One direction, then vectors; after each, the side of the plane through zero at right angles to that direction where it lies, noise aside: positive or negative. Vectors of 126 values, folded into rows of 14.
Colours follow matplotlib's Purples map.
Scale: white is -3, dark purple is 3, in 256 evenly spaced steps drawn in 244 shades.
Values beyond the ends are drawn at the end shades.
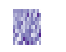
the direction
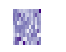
negative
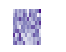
negative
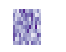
positive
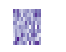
negative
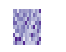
negative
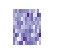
positive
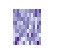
negative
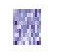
negative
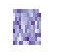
positive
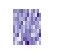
positive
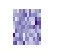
negative
